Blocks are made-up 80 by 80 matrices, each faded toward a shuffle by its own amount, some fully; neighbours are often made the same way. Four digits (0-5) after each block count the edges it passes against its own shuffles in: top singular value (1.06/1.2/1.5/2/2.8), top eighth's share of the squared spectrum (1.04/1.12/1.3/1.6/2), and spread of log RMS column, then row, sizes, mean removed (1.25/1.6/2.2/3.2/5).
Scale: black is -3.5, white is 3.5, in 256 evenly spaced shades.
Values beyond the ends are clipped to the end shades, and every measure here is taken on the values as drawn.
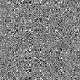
4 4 2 2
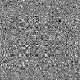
4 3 2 2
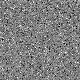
0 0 0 0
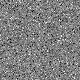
2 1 0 0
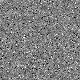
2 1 0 0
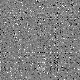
3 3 1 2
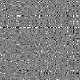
4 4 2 3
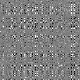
4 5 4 3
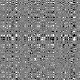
5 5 3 3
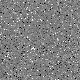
2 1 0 0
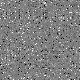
3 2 1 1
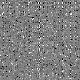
4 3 2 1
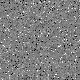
2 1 0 0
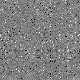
3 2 1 1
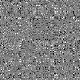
4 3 2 2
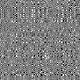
4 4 3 3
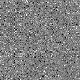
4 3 1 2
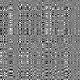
5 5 4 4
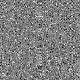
3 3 1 1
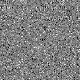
3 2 1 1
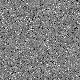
0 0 0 0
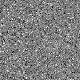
3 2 0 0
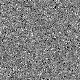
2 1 0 0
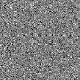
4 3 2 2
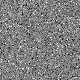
1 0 0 0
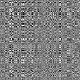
5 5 4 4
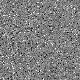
3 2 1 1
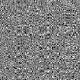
4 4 3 2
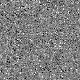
3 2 1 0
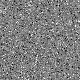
1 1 0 0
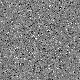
0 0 0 0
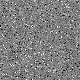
0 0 0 0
